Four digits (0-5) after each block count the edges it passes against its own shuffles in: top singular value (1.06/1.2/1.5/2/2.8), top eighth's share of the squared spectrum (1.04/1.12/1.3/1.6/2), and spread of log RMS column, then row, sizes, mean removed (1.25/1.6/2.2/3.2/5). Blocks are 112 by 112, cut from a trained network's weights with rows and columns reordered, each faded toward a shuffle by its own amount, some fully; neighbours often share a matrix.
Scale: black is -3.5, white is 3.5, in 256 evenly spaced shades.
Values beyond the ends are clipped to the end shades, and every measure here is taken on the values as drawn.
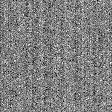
3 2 0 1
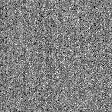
2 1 0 0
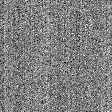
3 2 0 1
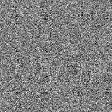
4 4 2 2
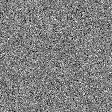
0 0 0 0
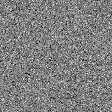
2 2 0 0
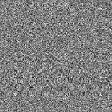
4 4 2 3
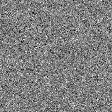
3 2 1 0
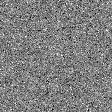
0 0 0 0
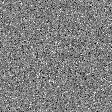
0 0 0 0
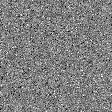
0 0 0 0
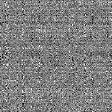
3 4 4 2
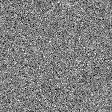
1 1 0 0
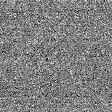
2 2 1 0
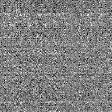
3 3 3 1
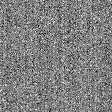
2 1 0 0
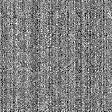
4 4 2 3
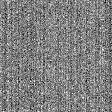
4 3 1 2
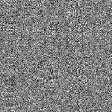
3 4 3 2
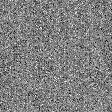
1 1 0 0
